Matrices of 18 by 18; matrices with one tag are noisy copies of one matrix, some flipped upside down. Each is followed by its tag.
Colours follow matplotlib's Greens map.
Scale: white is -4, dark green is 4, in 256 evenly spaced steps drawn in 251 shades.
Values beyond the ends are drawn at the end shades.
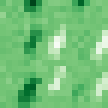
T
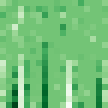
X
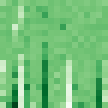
X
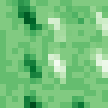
T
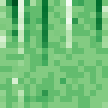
X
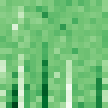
X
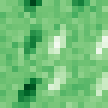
T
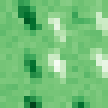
T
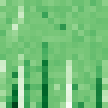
X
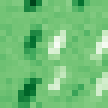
T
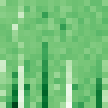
X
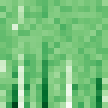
X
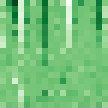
X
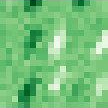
T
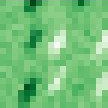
T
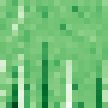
X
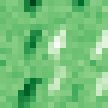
T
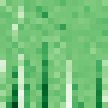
X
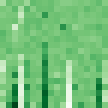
X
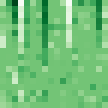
X
